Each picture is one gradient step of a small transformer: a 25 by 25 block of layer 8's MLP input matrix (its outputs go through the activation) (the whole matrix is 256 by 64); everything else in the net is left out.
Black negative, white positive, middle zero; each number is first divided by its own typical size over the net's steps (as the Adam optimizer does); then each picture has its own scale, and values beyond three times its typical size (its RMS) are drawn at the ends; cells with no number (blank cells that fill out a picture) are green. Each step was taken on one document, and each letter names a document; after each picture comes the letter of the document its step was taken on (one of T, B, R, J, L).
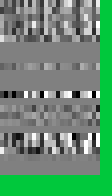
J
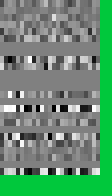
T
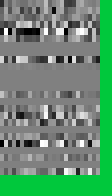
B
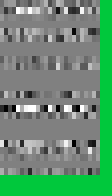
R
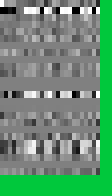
J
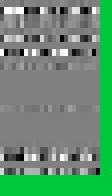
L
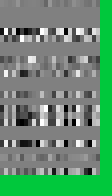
B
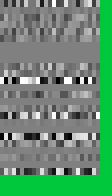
B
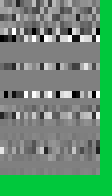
J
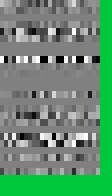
B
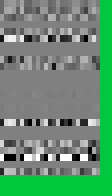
L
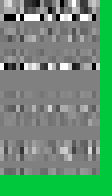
T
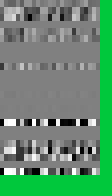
L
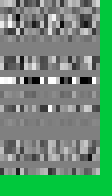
T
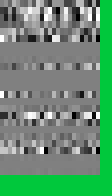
J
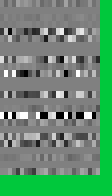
B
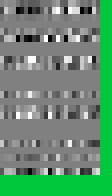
R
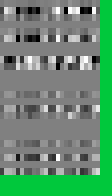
R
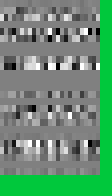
R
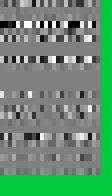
B
